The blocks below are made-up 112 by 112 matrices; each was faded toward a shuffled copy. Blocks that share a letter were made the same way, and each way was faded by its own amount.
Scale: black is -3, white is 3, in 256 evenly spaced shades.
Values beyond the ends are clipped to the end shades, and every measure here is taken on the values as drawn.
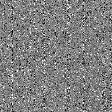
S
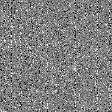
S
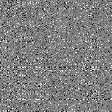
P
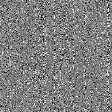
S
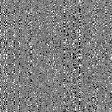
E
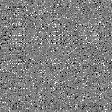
P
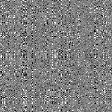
E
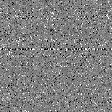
P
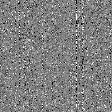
S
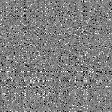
P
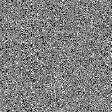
S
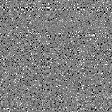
P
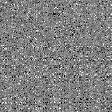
P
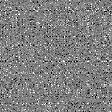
P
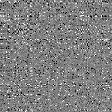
P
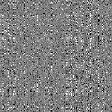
E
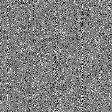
S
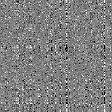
E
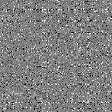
P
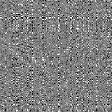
E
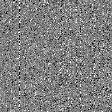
S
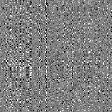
E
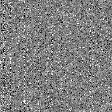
S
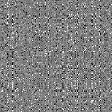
E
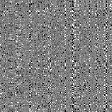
E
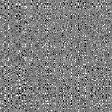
E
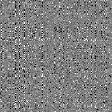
E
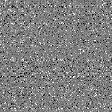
P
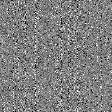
S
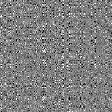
E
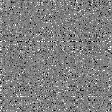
P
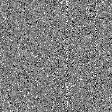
S
